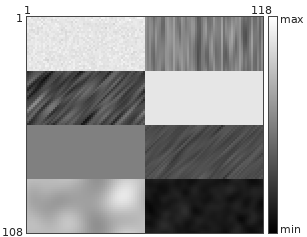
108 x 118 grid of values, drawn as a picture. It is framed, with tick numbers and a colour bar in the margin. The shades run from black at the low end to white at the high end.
It is made of 4 by 2 panels. Panel 1,1: very high, fine-grained, faint in contrast. Panel 1,2: middling, streaked downward. Panel 2,1: low, slanting up to the right. Panel 2,2: very high, flat. Panel 3,1: middling, flat. Panel 3,2: low, slanting up to the right, faint in contrast. Panel 4,1: high, smooth. Panel 4,2: very low, blotchy, faint in contrast.
